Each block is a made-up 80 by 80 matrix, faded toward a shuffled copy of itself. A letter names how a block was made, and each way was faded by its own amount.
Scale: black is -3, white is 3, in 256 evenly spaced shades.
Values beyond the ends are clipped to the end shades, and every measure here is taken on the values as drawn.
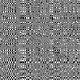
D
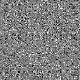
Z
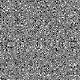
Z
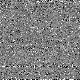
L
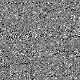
L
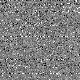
L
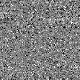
Z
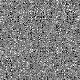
Z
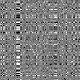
D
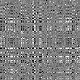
D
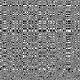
D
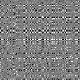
D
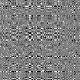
D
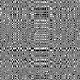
D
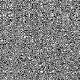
Z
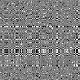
D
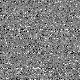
L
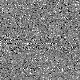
L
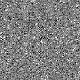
Z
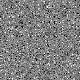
Z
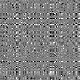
D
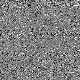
L
